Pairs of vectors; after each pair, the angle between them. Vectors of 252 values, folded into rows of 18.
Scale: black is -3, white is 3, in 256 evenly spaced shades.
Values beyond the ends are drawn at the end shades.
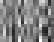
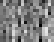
nearly opposite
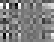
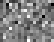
partly opposed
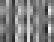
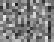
partly opposed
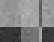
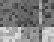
nearly opposite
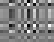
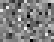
partly aligned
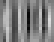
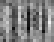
nearly parallel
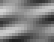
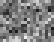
partly opposed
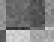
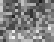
partly aligned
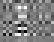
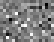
orthogonal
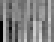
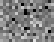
orthogonal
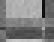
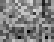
partly aligned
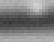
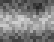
nearly opposite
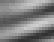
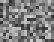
orthogonal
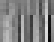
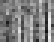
nearly opposite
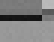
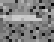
partly opposed
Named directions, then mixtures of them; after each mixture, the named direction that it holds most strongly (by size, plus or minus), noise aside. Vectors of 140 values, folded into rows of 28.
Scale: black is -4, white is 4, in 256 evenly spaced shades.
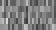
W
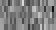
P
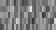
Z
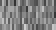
W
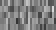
P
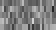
P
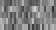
P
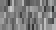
P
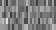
W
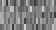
W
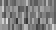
W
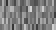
W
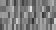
Z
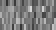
Z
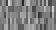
P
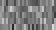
W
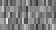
W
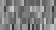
P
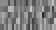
Z
